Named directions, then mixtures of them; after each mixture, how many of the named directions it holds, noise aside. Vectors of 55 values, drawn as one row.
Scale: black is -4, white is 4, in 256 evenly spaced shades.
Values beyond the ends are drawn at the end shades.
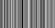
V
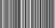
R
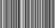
two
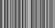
two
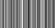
one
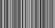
two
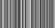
two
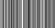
one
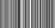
one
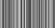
two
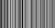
two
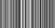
one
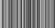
two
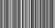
two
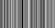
one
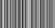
two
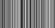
two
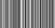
one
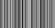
two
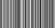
one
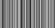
one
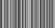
two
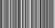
two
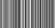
one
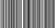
one
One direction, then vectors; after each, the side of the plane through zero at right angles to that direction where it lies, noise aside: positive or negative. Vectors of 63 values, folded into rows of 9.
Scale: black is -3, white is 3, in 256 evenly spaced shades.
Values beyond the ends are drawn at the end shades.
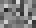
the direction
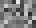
positive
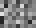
negative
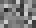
positive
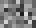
positive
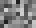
negative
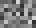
positive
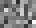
negative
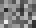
positive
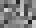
negative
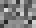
negative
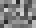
negative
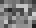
positive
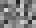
negative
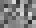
negative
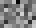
negative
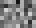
negative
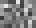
positive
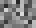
negative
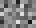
negative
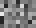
negative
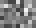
positive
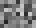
negative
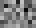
negative
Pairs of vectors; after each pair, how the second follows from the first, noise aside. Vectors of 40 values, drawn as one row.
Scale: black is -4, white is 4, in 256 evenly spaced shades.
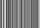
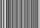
copied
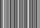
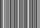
copied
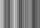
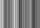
copied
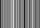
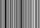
wrapped around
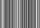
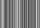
copied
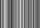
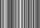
copied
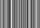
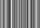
copied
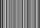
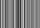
wrapped around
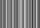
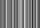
copied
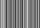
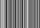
copied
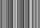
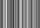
wrapped around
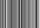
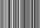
wrapped around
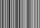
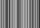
wrapped around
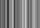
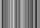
wrapped around
